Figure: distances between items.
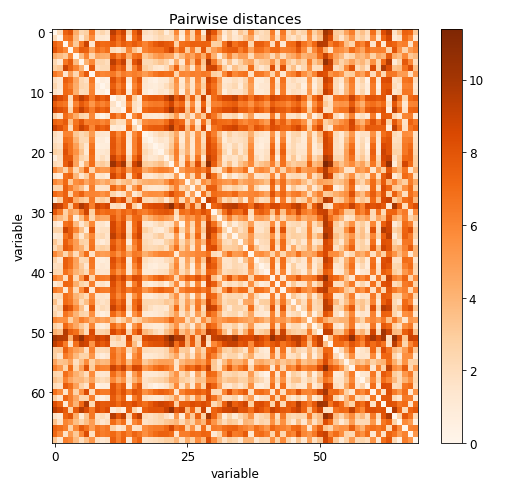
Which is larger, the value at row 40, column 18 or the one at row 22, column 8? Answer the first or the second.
the second
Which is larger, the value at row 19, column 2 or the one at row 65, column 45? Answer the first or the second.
the first
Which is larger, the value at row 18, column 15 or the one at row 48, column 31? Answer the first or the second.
the first
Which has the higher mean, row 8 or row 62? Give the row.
62
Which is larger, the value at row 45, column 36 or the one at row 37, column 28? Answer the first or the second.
the second
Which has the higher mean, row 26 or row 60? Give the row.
60
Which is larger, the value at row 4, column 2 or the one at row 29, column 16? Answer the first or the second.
the first
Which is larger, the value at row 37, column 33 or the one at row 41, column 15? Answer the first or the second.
the second
